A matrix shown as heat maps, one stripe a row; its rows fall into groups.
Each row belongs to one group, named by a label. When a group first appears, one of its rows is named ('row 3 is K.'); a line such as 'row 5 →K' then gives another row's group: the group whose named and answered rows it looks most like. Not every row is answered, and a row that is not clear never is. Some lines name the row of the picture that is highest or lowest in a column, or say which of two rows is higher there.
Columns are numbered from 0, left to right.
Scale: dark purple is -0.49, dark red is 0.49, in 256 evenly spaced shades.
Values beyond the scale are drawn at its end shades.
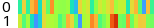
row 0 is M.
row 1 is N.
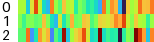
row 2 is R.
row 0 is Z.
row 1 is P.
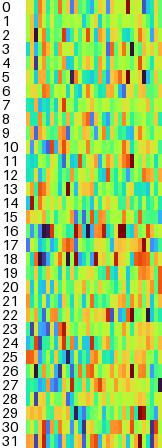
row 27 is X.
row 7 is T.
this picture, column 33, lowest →27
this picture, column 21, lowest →22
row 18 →N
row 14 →M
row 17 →X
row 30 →M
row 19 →R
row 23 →T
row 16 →N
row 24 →T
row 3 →Z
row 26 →P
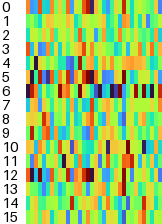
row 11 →P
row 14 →R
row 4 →P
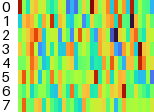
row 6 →P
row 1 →M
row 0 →X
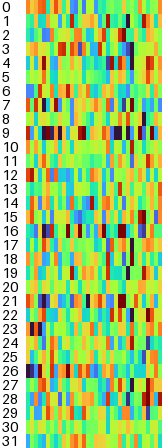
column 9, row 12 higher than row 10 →No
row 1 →R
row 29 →Z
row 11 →Z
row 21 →N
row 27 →Z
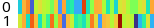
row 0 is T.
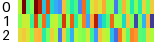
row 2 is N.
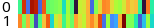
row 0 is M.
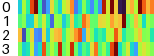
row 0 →Z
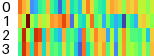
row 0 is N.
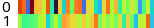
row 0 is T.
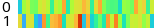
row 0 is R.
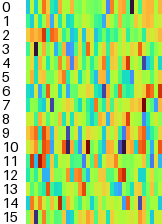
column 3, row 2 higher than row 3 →Yes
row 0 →Z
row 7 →X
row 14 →M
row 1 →R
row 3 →P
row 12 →N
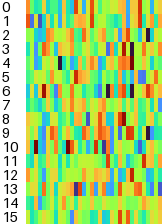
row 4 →P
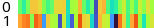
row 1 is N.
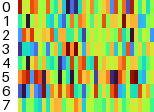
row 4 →P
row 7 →T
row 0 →X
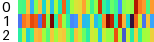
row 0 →R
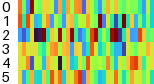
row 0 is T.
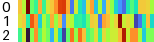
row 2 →P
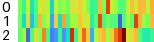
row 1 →R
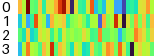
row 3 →M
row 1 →Z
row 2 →R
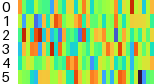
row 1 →T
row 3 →M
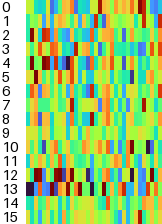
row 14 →R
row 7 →R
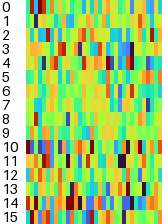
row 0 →M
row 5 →R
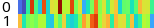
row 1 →X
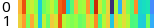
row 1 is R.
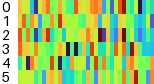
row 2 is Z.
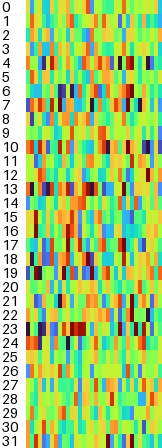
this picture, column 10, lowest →24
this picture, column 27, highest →23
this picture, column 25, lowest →12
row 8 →T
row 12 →Z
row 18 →T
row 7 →M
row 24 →N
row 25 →N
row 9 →X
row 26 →M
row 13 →T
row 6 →P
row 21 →P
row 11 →P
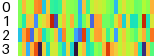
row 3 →M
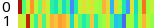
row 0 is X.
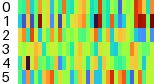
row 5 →M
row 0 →R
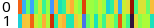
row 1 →M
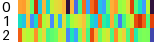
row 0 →X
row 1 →R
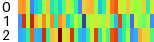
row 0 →N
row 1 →M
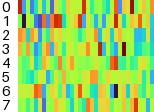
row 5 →X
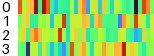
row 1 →R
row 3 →P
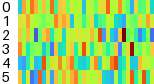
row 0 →M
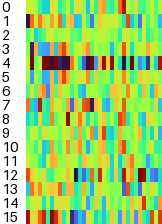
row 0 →N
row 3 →T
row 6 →M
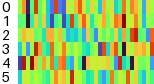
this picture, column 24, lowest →4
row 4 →M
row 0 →P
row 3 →Z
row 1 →P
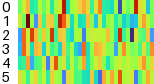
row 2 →M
